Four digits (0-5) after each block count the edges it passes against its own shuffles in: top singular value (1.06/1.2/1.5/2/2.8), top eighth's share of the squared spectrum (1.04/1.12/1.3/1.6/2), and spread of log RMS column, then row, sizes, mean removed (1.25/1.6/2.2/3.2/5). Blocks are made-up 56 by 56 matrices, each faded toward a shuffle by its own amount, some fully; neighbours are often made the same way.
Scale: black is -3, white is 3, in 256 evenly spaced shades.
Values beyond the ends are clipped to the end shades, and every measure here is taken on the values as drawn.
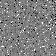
0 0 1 0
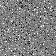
0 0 0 0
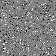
1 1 0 0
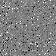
3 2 0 1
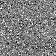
1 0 0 0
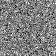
0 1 0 0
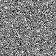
2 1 0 0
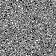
1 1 0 0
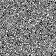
0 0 0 0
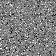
0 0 0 0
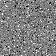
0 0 0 0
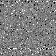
2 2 0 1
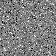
0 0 0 0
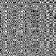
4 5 3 3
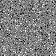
0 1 0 0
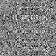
4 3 2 1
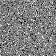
2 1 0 0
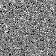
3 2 0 1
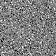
2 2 0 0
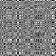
5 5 3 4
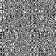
4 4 2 2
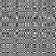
5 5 4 4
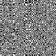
4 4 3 2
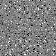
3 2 1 1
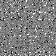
1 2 1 2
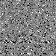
1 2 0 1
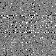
2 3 1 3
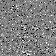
0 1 1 1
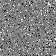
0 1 0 1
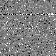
2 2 1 2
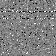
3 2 0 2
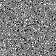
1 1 0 1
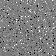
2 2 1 0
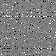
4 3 0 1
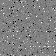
2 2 0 0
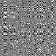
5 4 3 3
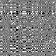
4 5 2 3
